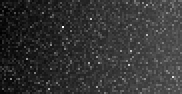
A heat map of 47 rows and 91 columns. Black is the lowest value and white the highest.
On average the colour sits 20% of the way up the scale. No single row or column stands out from its neighbours. Fine speckle covers the field. There is an overall slope up to the right.
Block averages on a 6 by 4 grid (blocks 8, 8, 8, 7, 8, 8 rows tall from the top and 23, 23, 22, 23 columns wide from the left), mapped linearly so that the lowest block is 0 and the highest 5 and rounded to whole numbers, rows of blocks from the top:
0235 / 0235 / 0235 / 0245 / 1235 / 1245
